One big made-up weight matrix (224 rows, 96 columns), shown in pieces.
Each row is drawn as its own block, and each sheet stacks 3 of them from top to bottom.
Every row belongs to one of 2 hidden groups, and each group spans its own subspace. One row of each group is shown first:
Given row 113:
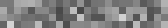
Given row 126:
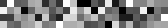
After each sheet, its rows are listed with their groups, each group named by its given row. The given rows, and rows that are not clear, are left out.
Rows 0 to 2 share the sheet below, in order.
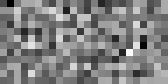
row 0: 113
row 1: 113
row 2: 126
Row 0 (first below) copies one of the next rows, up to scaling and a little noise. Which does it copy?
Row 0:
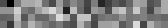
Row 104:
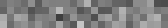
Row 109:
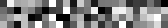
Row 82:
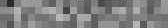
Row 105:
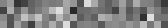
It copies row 82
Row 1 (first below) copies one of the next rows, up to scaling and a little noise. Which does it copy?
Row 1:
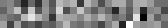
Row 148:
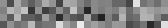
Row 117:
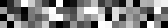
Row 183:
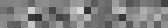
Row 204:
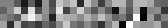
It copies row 204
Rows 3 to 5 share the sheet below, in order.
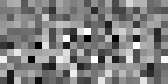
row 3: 126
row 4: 126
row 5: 126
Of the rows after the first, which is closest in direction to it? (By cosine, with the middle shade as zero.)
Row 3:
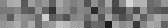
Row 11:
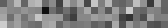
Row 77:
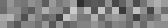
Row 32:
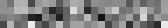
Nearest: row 11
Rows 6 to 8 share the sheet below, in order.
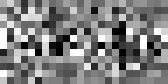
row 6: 113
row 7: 113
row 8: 126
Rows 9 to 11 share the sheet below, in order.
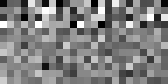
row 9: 126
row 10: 126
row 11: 126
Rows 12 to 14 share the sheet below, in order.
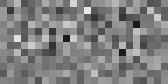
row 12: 126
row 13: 113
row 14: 113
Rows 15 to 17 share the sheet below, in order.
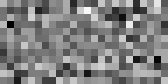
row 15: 113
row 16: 126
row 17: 126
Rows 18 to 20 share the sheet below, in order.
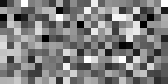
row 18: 113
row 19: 126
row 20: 126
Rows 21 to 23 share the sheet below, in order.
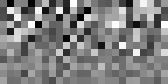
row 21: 113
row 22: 113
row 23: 126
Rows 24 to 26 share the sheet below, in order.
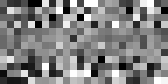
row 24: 113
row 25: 113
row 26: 126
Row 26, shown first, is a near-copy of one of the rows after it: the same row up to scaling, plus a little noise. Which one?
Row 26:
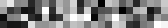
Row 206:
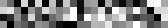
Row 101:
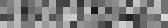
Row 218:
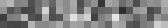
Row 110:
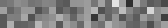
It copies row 218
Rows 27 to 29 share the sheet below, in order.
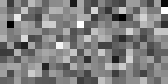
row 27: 113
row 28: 113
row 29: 126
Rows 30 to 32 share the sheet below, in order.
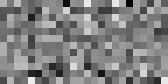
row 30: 126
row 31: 113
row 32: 113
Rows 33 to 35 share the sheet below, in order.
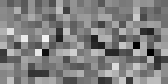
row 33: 113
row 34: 113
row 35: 113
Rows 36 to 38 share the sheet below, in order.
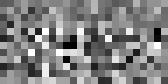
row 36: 113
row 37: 126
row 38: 126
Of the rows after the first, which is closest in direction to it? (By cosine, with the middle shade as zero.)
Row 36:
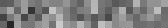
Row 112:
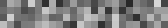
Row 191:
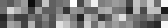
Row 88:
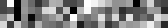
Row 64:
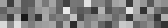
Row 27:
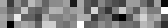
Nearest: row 191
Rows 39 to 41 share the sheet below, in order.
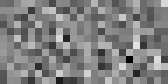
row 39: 113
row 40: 113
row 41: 126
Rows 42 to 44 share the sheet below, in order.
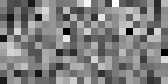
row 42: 126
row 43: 126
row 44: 113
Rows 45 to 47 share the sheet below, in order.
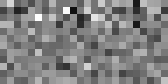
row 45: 113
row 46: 113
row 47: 126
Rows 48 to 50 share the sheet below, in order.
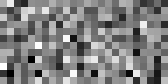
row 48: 113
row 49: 113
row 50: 126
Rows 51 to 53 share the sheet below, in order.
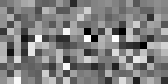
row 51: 113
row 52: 126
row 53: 126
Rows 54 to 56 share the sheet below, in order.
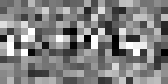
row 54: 126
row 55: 126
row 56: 113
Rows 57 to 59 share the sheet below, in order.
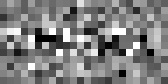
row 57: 126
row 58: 113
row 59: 113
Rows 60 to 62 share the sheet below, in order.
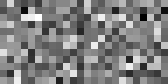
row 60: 113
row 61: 126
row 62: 126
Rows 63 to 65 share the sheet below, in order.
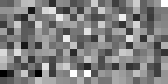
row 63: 113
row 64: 126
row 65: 126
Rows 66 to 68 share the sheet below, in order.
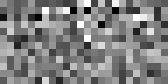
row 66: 126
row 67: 113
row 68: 113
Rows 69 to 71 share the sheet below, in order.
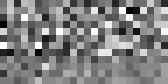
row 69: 126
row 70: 126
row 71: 126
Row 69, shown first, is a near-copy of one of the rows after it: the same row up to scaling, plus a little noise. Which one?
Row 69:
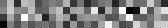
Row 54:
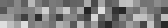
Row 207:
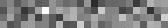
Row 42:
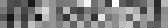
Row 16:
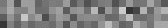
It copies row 16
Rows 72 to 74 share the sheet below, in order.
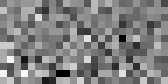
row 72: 126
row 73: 126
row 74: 113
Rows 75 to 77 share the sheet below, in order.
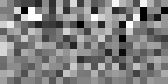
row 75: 113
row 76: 126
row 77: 126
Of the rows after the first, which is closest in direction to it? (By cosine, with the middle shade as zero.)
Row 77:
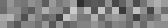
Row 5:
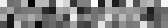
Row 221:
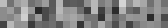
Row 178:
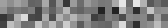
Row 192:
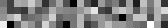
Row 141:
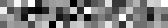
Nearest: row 141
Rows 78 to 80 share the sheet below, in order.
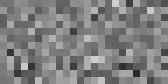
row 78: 126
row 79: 113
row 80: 113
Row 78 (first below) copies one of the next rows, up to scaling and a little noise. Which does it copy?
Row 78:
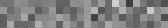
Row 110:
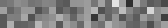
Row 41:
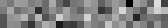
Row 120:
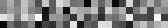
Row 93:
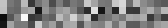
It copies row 110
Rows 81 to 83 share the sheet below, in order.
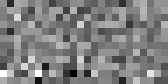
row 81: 113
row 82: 113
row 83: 126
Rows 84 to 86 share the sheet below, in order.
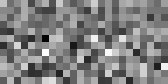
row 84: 126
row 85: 113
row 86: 113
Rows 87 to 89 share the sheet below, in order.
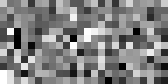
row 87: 126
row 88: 113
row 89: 126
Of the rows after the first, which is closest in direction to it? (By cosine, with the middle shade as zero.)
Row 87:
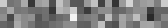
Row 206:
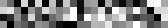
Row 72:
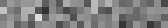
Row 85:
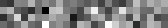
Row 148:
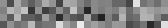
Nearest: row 206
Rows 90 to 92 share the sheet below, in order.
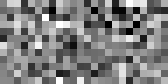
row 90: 126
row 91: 126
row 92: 113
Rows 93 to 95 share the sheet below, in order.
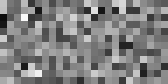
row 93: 126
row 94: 126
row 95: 113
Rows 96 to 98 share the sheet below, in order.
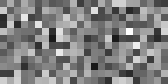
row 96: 126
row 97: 126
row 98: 126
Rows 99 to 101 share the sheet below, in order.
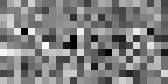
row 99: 126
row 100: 126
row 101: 126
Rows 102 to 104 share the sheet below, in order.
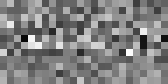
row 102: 113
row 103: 113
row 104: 113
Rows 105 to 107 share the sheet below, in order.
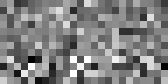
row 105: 113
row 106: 126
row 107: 113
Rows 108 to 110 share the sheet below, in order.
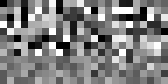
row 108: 126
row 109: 113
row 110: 126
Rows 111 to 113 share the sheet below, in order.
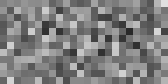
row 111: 113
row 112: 126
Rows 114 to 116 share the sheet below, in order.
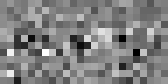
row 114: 113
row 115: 113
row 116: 126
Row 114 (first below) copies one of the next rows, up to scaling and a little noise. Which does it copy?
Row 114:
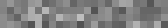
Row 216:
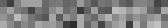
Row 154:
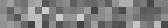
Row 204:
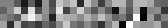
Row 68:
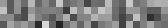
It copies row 154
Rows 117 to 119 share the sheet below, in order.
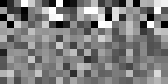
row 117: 113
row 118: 113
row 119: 126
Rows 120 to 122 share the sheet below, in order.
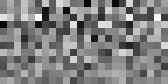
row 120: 126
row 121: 126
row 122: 113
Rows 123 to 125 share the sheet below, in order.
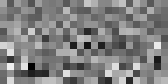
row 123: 126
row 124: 126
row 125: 113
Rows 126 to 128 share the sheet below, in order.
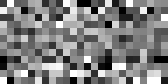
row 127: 113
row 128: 113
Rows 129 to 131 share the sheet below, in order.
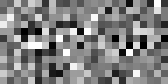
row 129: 126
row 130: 113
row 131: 113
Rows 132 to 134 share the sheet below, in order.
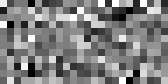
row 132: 113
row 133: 113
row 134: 113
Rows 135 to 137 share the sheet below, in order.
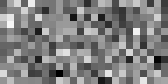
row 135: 126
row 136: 113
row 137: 113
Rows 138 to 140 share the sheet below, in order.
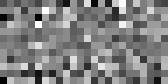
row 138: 126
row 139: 113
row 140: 113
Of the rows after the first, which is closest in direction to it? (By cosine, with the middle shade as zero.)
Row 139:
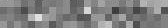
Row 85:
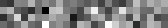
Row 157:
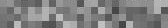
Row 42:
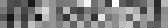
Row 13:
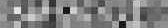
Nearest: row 157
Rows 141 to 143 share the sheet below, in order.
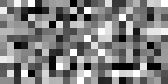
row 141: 113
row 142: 113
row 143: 126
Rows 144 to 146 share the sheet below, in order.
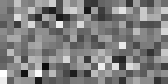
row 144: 113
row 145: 113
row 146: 126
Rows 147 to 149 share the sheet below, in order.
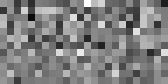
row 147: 113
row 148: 113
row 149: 126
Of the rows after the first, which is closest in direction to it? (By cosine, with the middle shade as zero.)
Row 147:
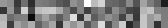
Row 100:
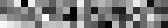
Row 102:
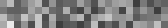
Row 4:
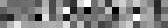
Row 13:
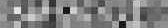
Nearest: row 4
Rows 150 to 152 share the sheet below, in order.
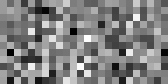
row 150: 113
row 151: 113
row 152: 113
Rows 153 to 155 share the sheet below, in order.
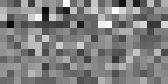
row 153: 126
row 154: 113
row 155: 126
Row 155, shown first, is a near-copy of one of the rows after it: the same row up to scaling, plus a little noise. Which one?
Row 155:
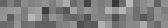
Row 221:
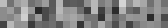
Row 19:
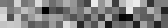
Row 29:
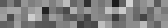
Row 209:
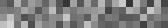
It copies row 29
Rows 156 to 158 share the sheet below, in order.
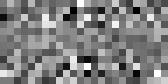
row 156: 126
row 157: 113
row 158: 126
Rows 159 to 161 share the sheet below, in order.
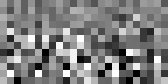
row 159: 113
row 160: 113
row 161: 126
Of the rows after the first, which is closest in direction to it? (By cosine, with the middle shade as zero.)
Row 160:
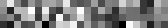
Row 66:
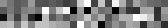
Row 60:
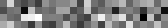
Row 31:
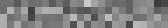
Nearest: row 60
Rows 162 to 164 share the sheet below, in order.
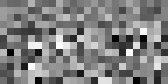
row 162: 113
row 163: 113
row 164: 113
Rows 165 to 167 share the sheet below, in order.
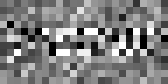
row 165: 113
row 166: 113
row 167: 113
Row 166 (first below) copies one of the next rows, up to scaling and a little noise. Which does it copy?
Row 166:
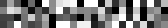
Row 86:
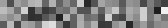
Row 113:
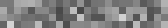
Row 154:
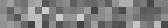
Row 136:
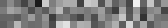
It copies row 136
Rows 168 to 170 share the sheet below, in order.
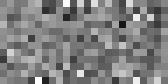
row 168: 126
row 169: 113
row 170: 113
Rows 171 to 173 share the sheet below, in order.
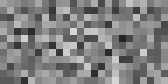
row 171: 126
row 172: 113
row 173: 126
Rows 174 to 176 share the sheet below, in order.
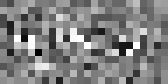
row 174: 113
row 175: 113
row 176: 113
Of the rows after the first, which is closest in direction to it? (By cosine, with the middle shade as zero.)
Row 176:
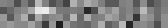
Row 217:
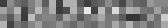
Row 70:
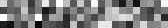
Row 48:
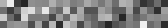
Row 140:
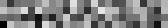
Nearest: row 48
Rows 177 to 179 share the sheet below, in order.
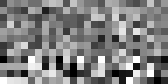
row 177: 113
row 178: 126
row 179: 126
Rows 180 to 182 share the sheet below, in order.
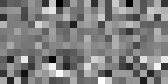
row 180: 126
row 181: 126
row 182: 113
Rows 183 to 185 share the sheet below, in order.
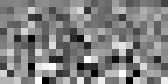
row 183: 113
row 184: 113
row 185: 113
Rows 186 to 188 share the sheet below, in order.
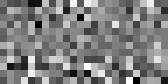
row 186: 113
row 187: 126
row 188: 113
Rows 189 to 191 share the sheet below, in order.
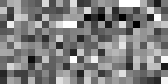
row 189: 126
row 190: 113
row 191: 113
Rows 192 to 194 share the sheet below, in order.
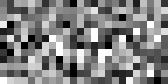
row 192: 113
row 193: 113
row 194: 126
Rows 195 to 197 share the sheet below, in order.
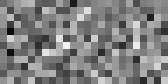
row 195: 113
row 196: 113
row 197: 113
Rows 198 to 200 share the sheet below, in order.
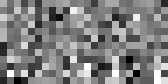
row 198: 113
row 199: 126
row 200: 126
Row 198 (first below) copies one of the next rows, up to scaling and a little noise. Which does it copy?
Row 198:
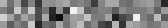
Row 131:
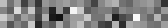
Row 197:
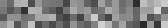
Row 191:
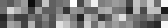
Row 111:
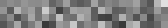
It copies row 131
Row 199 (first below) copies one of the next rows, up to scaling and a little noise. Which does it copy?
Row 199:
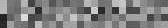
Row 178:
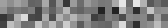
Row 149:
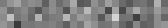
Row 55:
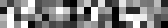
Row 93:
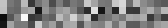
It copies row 93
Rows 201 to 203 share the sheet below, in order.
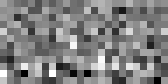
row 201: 113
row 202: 126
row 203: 126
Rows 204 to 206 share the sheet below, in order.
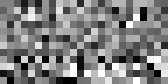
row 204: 113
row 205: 126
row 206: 126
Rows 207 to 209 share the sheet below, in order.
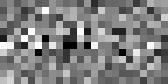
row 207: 126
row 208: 126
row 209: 126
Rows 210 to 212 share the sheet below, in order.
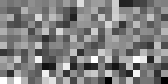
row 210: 126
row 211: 126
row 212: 126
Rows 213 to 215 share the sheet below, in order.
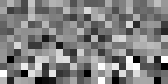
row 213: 113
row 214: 113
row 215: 126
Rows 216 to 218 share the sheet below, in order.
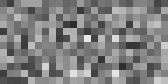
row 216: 113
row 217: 126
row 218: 126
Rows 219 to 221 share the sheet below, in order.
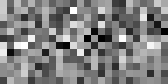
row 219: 113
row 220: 113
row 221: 126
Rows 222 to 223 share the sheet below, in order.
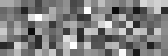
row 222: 113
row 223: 126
